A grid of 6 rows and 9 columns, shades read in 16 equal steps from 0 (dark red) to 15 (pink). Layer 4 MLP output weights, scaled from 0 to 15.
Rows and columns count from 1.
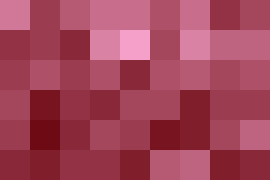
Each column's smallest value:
3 0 3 3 2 1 2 2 3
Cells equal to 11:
1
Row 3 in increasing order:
3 5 5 6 7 7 7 7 8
